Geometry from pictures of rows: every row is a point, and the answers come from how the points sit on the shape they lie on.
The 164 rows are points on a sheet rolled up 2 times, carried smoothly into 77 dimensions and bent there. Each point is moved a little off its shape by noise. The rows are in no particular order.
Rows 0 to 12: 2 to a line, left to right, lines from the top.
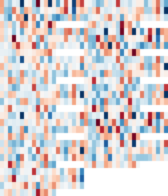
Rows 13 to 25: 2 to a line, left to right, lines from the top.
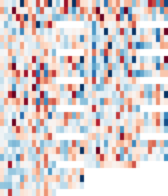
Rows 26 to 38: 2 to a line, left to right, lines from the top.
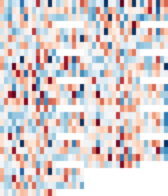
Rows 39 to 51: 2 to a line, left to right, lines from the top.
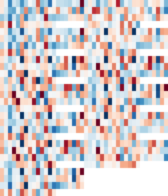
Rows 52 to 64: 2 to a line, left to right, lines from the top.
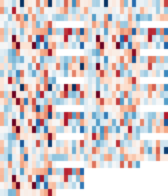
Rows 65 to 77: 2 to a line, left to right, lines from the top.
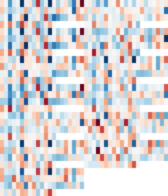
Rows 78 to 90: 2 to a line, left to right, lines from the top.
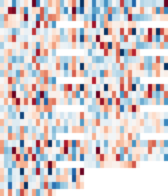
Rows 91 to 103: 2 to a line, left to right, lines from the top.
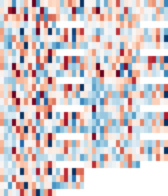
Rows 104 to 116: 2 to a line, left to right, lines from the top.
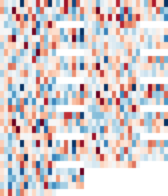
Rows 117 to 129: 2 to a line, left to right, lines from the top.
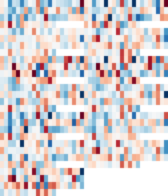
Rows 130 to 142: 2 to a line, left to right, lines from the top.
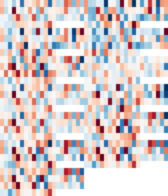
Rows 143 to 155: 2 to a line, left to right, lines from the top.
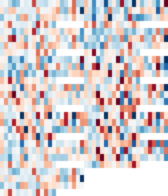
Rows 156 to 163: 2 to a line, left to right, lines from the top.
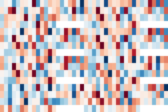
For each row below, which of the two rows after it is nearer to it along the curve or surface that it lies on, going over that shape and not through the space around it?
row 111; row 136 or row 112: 112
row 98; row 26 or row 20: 20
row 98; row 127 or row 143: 143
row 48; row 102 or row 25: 25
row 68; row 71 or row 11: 71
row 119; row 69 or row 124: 69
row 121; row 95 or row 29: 95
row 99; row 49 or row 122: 122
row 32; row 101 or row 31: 31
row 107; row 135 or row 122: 135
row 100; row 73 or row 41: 41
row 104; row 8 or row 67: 67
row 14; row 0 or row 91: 91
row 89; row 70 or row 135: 70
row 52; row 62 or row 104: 62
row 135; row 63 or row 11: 11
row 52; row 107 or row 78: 107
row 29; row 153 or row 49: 153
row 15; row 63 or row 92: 92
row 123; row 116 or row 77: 116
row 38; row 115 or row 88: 115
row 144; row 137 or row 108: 108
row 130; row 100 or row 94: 94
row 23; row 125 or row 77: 125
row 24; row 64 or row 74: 74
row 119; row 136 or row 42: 42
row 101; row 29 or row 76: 76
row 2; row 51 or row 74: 74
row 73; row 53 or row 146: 53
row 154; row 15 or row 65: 65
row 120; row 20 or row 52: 20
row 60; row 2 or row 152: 152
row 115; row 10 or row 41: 10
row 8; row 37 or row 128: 128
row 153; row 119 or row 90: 119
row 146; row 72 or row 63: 63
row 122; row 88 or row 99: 88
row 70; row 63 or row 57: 57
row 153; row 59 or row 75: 75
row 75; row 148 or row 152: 152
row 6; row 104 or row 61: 61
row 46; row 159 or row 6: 159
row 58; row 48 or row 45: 45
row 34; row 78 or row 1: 1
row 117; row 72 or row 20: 20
